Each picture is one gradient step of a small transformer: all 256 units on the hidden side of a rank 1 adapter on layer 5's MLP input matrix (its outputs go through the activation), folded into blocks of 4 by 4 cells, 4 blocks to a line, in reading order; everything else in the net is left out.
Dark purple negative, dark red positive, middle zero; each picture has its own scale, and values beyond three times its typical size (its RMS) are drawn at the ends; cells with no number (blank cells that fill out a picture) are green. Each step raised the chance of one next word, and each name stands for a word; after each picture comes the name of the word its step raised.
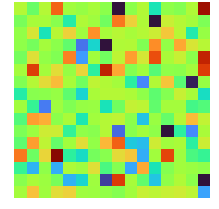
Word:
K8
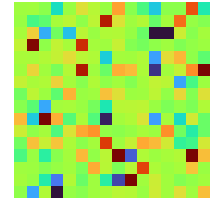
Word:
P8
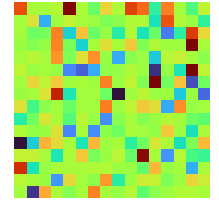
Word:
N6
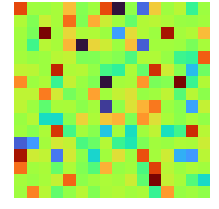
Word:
P8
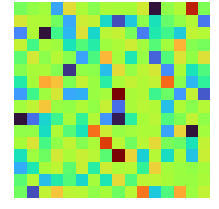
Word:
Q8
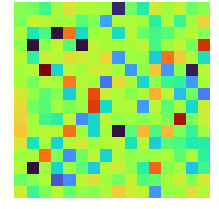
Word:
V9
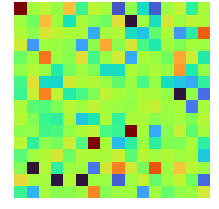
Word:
V9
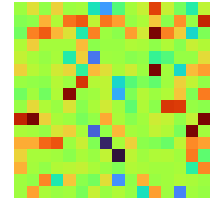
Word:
Q8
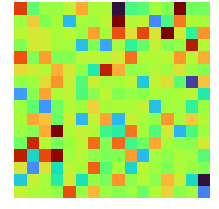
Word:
K8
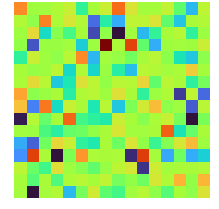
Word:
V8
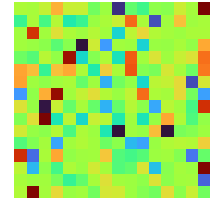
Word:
K8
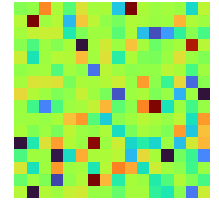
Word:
N6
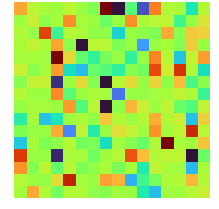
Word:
P8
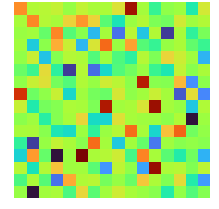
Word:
N6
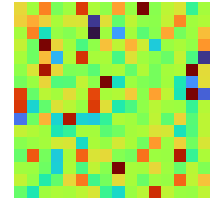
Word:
V8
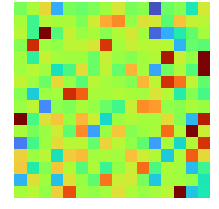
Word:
N6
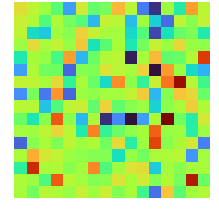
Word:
Q8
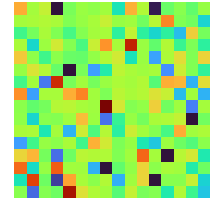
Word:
N6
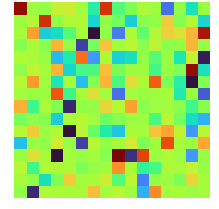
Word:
V8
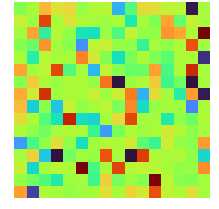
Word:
V8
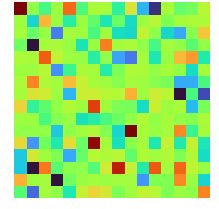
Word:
V9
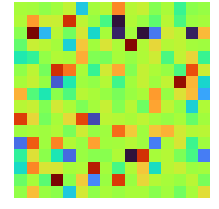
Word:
V8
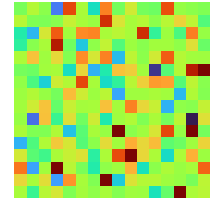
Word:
N6
